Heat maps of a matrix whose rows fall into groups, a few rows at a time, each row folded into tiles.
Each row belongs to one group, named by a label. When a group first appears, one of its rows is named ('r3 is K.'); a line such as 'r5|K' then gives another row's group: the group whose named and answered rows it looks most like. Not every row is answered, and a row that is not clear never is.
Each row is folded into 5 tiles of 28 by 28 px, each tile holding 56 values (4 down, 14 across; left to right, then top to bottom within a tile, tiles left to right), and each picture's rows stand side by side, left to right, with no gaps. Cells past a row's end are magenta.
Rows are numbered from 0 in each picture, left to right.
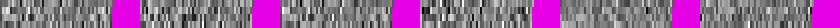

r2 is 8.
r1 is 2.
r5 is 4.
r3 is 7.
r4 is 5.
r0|8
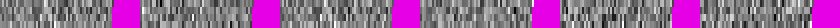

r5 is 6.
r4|2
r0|5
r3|6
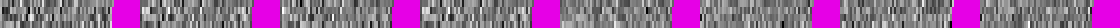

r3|8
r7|4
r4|5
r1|8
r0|7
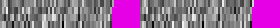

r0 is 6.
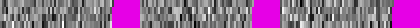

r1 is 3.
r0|2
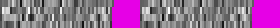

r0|8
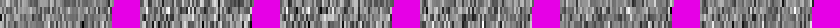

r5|2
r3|2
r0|4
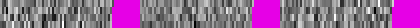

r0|2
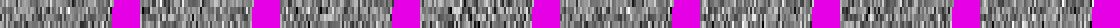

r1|7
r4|4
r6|7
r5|6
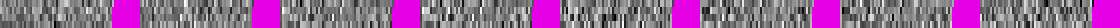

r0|3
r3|8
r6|7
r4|2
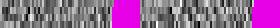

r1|3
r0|7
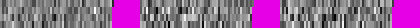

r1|6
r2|2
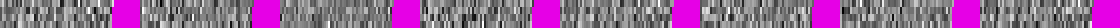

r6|7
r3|2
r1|8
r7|6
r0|6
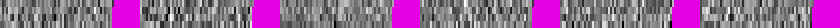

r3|5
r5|8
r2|3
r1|7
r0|2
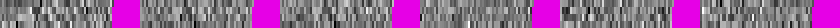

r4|7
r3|4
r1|3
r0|5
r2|3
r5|8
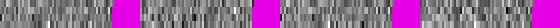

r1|2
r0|4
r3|5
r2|4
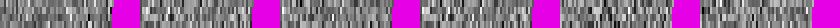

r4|3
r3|8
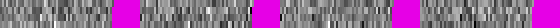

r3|3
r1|4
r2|4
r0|5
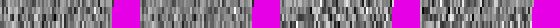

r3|7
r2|3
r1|2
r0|2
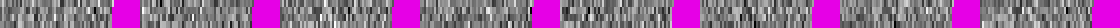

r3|4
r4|7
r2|5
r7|5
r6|3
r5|3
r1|8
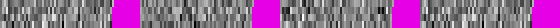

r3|6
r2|7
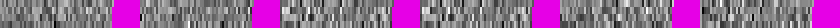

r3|8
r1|4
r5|7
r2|8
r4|3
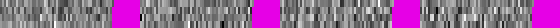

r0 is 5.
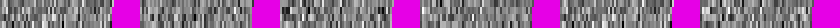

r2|7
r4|6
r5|8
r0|6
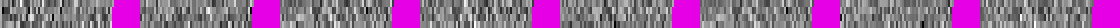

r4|3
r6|4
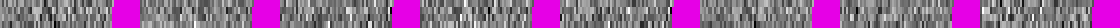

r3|5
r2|4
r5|3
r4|4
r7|8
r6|6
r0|3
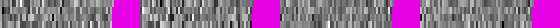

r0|7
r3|4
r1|8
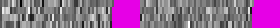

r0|8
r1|4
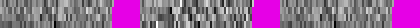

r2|3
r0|3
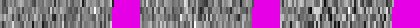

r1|5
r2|3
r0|2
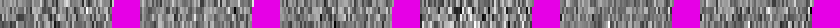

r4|4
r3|5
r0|3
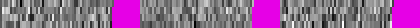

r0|8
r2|2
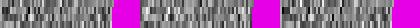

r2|7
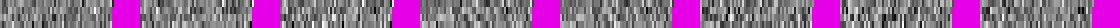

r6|2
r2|6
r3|5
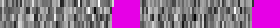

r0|6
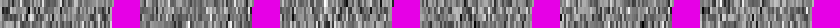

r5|7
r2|5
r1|4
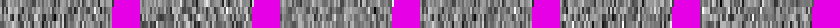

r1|3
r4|2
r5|8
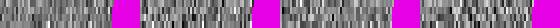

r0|4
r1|2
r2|7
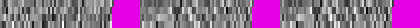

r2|5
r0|2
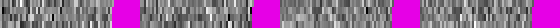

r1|4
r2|5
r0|7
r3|5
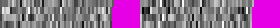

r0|8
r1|7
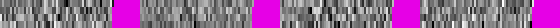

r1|3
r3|6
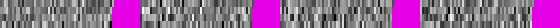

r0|6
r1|8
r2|2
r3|7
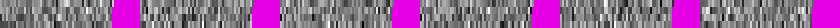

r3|4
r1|2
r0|3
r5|8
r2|4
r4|5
